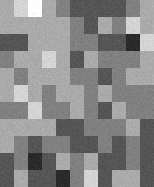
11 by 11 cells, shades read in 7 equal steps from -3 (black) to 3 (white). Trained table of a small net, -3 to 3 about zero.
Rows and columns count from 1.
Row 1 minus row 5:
0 2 2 0 -1 -1 -1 0 -1 -1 0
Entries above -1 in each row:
7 10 6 10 10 11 10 8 6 5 5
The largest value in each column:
1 2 3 2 1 1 2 1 1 2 2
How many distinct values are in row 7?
4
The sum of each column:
3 7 7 5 3 -2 1 -4 -2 3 2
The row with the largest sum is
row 2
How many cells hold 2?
7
